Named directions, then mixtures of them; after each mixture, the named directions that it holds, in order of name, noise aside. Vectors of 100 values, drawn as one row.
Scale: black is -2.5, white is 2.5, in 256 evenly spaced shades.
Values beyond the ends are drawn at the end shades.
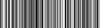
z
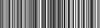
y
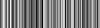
z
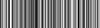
y, z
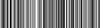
z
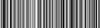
y, z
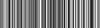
y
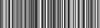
y, z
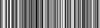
z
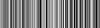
y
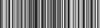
y, z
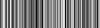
z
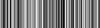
z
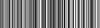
y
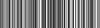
y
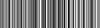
y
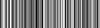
z
